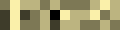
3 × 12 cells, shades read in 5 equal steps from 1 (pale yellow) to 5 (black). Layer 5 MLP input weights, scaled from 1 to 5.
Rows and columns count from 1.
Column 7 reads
3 1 2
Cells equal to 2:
13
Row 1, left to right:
3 1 2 2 3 2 3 3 3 2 1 2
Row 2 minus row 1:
1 0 2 1 -1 3 -2 -1 -1 -1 2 0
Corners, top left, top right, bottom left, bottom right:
3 2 4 3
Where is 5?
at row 2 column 6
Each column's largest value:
4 1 4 3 3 5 3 3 3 3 3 3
